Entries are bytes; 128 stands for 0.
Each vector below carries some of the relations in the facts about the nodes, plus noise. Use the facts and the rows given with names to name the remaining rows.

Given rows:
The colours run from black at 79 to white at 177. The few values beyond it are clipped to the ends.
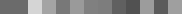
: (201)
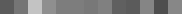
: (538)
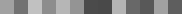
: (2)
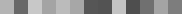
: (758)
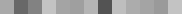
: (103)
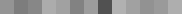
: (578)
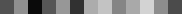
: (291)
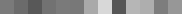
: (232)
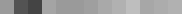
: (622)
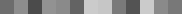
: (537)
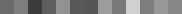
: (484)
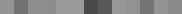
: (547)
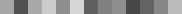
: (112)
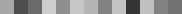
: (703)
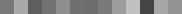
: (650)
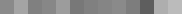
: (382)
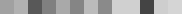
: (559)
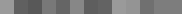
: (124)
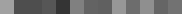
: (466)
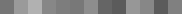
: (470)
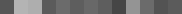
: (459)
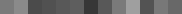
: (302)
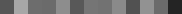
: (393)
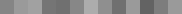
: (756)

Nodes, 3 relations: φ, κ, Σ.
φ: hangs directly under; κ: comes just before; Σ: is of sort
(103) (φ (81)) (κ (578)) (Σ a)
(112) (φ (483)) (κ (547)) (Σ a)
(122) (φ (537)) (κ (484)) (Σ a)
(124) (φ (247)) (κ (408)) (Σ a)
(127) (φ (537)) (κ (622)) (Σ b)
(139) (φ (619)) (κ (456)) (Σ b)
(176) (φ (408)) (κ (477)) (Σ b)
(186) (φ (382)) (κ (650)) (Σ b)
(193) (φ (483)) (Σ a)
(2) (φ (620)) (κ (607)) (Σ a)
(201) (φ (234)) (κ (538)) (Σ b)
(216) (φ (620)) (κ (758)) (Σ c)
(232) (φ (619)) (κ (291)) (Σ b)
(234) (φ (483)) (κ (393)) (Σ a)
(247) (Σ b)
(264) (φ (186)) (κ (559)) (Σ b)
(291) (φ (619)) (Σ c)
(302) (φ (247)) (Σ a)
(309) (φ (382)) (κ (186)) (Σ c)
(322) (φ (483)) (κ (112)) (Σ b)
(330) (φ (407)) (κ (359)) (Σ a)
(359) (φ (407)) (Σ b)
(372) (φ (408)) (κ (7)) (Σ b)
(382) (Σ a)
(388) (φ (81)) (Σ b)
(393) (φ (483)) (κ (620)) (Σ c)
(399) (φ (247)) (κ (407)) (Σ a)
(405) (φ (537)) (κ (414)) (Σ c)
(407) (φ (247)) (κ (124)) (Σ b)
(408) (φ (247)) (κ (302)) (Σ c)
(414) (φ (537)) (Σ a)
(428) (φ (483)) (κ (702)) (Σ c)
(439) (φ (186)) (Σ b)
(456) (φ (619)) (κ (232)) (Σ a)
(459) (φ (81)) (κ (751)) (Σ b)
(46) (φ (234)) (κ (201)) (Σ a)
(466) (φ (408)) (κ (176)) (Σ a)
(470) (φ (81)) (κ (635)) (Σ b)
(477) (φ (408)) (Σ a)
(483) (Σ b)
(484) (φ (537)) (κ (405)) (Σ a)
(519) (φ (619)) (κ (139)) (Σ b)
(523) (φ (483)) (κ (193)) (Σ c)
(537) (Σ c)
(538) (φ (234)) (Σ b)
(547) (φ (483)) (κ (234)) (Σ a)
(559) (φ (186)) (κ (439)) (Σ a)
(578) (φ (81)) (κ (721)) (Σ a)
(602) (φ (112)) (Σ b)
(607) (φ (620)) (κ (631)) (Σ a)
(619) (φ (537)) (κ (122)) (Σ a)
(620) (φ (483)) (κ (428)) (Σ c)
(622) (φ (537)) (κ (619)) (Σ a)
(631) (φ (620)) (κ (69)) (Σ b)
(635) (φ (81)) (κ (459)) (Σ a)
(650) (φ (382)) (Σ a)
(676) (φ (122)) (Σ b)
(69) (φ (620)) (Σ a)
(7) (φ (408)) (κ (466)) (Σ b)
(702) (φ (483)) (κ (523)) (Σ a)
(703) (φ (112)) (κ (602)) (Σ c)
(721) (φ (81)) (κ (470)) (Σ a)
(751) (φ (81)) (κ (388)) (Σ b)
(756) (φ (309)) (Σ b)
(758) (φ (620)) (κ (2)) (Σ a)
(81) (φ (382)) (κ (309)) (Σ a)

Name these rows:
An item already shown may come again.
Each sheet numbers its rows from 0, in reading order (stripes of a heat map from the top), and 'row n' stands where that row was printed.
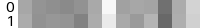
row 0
(264)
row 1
(264)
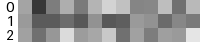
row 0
(127)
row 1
(124)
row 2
(81)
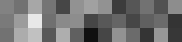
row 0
(247)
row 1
(631)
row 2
(69)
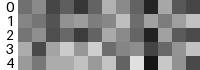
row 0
(408)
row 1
(122)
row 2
(408)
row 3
(112)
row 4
(216)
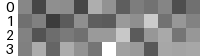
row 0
(359)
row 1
(484)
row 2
(676)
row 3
(309)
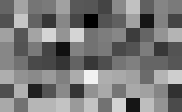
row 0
(635)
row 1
(702)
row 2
(112)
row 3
(176)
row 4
(477)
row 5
(264)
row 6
(405)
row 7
(216)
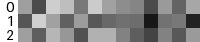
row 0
(322)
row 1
(620)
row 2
(407)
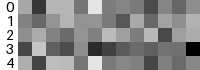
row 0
(602)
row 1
(46)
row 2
(439)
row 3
(428)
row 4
(602)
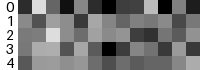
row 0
(193)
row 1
(359)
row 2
(483)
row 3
(69)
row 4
(234)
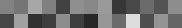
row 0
(247)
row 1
(414)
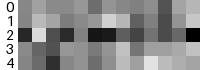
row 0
(382)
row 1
(186)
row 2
(523)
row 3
(619)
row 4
(456)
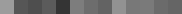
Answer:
(466)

